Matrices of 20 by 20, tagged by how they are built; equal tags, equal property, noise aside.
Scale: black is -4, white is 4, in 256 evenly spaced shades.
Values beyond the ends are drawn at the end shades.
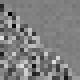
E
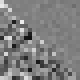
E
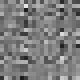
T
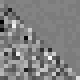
E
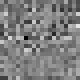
T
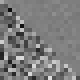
E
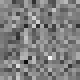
T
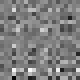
T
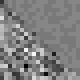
E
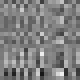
T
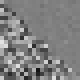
E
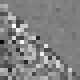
E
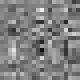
T
